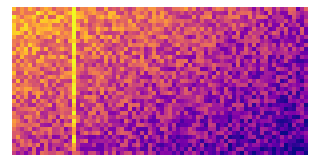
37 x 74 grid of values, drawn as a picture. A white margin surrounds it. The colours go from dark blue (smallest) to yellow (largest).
The histogram is bell-shaped. There is an overall slope up to the top left. The bottom right is the ninth with the lowest average. The halves do not mirror each other. Column 16 stands out from the rest. The top left is the ninth with the highest average. There are no regular stripes.
